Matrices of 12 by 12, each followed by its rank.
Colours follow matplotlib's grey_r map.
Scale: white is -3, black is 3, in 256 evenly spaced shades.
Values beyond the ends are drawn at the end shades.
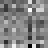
two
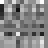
two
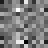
two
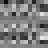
two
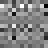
two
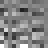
two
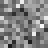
full rank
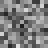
full rank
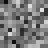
full rank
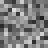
full rank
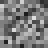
full rank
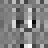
two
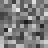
full rank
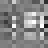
two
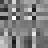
two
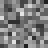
full rank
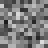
full rank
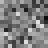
full rank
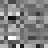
two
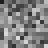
full rank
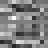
two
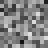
full rank
